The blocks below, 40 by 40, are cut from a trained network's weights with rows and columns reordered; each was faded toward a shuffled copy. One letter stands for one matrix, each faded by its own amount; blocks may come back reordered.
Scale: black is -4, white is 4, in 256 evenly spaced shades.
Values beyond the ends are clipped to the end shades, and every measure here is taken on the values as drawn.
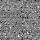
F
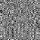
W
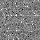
F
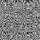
W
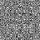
W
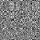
W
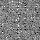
F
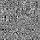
W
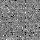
F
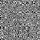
W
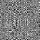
W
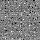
F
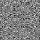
W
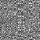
W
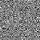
W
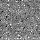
F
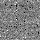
F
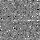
F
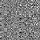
W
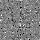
F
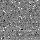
F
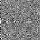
W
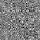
W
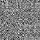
W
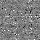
F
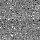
F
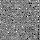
F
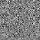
W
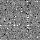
F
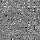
F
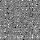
F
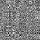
W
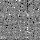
F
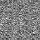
W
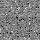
F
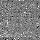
F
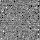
F
